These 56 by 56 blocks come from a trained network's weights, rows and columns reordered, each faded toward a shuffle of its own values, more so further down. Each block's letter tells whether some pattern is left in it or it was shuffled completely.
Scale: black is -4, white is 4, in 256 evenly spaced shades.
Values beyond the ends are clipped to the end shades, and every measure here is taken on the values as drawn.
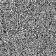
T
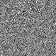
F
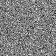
F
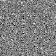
T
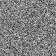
F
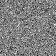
F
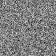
T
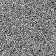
F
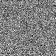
F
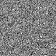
T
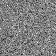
F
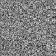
T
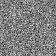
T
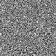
T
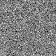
F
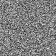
F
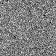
F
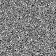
F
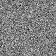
F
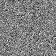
F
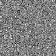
T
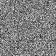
F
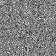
T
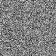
T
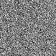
F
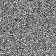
F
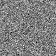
F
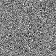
T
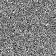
F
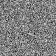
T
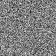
T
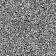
F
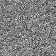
F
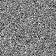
T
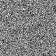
F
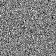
F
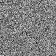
F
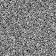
F
